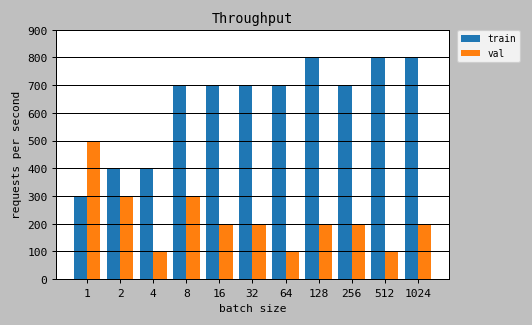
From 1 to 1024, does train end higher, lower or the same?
higher
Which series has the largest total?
train
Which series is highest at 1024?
train
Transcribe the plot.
Title: Throughput
x-axis: batch size, ticks 1 2 4 8 16 32 64 128 256 512 1024
y-axis: requests per second, ticks 0 100 200 300 400 500 600 700 800 900
Legend: train, val
Values:
train: 300 400 400 700 700 700 700 800 700 800 800
val: 500 300 100 300 200 200 100 200 200 100 200
